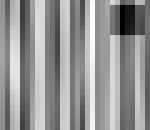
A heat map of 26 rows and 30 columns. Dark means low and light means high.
Ninth with the lowest average: top right. Grain: streaks running down. Odd patch: lower, in the top right. Stripes: upright, repeating 6 times.
